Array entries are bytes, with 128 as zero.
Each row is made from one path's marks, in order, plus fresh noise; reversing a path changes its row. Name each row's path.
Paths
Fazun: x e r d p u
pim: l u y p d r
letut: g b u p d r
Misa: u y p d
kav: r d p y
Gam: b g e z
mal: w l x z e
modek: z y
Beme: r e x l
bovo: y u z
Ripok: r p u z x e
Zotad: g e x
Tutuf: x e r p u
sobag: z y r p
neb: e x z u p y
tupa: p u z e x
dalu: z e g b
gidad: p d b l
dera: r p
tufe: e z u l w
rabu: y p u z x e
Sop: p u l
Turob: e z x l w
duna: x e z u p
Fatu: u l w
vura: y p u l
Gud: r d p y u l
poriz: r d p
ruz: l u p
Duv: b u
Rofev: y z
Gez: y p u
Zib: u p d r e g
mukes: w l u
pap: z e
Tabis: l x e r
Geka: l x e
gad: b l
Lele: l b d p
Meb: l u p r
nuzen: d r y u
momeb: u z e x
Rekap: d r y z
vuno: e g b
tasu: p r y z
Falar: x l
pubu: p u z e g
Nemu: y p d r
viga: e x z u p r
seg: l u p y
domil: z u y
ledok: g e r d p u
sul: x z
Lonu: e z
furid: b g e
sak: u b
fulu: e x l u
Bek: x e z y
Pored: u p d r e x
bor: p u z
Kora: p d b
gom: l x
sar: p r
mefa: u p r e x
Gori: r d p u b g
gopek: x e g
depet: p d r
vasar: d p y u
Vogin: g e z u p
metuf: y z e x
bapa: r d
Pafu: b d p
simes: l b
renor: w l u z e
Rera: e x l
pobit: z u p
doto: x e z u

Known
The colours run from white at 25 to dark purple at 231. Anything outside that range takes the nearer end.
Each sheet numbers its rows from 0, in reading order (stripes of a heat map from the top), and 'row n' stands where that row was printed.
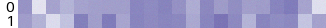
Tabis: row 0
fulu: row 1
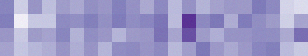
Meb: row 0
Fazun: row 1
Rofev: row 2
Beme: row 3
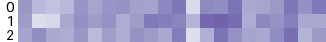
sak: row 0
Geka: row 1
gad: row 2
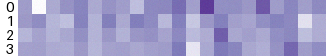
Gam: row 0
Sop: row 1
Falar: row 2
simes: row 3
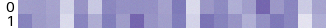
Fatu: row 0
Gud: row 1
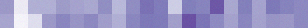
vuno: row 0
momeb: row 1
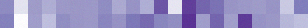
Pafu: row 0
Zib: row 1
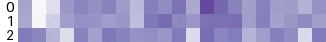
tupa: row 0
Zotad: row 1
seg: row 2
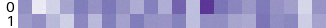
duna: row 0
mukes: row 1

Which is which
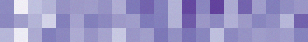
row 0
furid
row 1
domil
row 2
sul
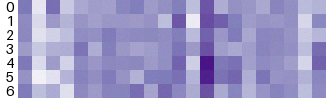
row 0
Nemu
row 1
Lele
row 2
Tutuf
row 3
bovo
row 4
Misa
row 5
rabu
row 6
nuzen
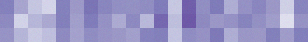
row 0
Gez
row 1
pobit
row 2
Duv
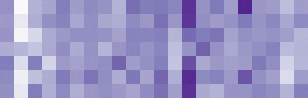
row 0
pubu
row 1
Lonu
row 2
mefa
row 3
Rera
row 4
pim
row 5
Vogin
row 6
Rekap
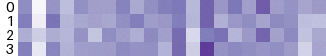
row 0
Gori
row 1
depet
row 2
Turob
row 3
poriz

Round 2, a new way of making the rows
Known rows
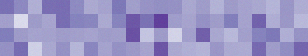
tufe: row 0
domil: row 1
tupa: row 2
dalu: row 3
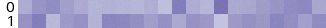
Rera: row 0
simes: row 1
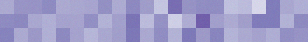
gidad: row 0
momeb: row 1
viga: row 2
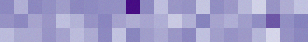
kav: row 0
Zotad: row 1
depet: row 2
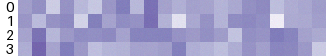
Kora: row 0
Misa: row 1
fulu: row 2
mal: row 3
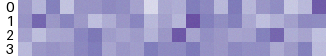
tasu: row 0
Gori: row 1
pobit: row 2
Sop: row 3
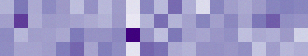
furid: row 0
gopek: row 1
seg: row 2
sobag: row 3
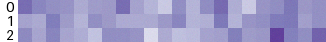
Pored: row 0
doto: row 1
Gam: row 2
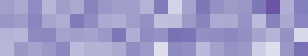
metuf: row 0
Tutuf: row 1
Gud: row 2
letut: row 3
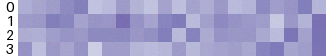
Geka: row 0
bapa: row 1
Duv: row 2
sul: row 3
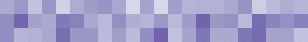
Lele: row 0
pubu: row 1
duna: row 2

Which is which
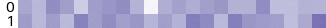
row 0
poriz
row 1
Rofev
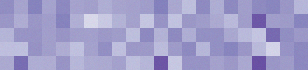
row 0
Bek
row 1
Ripok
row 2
gad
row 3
Nemu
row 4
Tabis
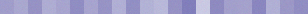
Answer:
sar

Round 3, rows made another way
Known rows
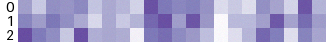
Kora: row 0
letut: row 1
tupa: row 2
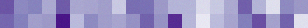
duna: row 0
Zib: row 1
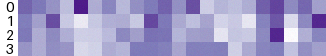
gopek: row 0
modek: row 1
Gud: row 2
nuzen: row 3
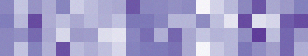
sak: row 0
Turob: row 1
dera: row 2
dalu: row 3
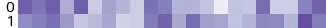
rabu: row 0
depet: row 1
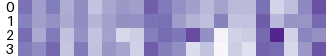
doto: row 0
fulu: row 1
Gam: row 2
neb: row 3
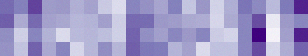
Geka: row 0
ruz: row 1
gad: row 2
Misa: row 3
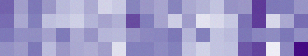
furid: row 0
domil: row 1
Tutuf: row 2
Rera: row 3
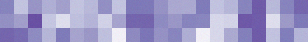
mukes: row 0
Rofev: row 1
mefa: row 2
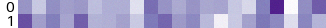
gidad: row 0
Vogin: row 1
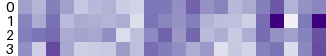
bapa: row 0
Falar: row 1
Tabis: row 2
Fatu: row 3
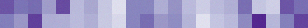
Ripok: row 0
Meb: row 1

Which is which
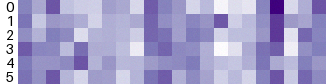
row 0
seg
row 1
Duv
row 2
Pafu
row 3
momeb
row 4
Fazun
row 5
sobag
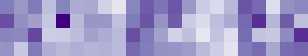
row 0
Lonu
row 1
pubu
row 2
Bek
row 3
simes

